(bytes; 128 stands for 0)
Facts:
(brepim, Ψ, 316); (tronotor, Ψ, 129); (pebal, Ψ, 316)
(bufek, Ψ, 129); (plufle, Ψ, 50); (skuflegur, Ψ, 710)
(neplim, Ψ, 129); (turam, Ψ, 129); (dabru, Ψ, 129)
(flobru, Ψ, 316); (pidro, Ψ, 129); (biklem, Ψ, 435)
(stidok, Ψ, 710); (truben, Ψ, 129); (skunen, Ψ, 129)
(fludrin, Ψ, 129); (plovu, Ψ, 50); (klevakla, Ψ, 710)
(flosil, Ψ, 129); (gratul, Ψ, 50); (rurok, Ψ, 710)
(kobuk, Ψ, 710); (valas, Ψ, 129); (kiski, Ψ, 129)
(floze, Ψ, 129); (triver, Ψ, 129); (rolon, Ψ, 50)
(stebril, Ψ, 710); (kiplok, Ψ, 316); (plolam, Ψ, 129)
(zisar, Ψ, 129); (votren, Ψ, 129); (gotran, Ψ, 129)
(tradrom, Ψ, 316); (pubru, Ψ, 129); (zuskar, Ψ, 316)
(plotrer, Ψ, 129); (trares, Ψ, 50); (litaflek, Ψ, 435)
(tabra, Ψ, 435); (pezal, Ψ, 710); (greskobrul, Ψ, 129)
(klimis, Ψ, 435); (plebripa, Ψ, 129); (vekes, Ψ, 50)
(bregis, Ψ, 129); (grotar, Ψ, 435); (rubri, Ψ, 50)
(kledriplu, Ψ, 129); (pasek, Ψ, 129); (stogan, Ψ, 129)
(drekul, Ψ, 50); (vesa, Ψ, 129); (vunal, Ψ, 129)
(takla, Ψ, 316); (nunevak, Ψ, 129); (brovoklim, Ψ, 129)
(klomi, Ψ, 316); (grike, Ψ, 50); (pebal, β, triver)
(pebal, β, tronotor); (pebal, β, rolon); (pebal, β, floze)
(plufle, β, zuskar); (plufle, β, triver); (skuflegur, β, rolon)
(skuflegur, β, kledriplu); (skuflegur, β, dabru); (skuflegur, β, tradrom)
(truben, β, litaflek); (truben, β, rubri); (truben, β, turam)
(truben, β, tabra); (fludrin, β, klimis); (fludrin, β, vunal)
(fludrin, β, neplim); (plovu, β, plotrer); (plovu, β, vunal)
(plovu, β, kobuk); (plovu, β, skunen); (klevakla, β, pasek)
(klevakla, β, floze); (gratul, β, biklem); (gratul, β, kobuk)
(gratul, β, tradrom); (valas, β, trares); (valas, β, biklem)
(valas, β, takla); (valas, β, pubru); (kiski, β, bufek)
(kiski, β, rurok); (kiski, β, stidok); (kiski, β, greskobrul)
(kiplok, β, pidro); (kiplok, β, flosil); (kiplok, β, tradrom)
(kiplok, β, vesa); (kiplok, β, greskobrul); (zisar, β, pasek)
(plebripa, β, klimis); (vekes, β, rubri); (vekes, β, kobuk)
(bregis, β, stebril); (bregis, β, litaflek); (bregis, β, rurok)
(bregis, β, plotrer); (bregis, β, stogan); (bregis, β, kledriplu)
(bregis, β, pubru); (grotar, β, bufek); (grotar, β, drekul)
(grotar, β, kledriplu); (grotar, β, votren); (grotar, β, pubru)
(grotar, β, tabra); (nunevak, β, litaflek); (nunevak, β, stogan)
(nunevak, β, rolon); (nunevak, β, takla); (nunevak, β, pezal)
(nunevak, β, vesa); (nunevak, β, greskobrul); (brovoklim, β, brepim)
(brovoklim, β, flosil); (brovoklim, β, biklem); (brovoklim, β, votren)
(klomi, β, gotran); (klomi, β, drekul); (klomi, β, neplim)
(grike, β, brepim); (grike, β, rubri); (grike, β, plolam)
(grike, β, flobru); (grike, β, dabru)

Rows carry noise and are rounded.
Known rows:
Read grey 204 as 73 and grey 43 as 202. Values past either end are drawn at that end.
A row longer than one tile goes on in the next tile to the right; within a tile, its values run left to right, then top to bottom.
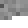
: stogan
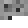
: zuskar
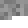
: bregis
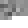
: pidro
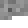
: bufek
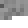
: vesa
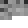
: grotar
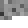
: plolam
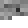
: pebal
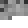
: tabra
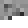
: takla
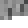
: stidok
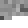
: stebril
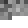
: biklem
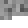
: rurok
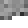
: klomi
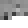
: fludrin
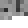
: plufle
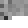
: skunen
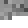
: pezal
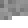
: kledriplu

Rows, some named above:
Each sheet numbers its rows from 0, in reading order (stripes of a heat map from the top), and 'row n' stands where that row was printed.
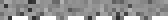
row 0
brepim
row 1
klimis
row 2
dabru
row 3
neplim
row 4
plebripa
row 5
votren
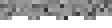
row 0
pidro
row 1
pebal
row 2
brepim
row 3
klevakla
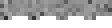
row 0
skunen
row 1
vunal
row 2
flosil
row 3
pezal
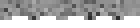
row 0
gratul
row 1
vunal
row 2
kiski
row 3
plebripa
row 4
skunen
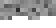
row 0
pebal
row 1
gratul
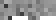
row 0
brepim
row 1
plotrer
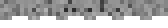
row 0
nunevak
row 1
trares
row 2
tronotor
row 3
plufle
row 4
gratul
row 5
truben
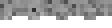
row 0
turam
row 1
rolon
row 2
brovoklim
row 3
valas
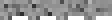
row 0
kiplok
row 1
tradrom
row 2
pezal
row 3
dabru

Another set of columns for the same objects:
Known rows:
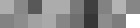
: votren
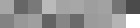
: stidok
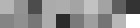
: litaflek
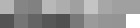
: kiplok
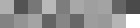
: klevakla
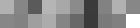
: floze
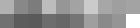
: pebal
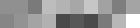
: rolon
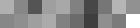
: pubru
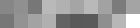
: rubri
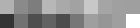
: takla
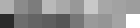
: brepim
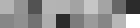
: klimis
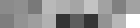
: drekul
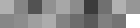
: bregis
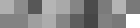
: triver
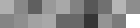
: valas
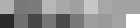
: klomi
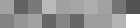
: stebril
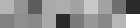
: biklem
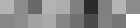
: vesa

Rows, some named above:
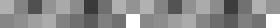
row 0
bregis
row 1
bregis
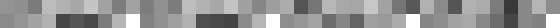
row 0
rolon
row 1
plufle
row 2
skuflegur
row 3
plolam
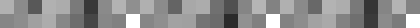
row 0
plolam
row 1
brovoklim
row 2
flosil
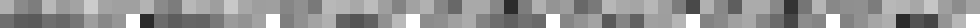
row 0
pebal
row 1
flobru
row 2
vekes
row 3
nunevak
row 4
kobuk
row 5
skunen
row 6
gratul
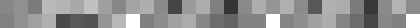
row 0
plovu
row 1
truben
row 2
plolam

